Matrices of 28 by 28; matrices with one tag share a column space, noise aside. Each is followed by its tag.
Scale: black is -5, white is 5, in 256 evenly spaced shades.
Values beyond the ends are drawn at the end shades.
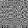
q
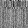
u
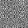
q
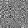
q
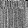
u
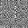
q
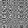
q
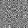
q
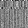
u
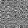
q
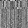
u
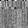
u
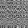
q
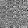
q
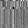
u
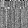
u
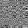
q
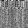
u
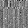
u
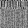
u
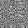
q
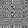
q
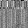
u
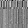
u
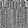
u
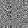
q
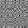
q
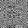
q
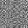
q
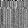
u
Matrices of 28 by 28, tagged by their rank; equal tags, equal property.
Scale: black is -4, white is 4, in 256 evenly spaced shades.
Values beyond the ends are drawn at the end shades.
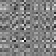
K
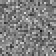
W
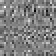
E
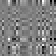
K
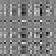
K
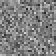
W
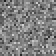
W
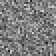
W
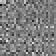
E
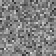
W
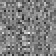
E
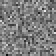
W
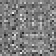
E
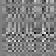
K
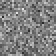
W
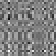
K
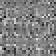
E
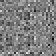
E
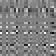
K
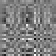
K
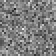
W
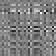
K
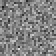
W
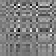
K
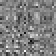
E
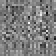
E
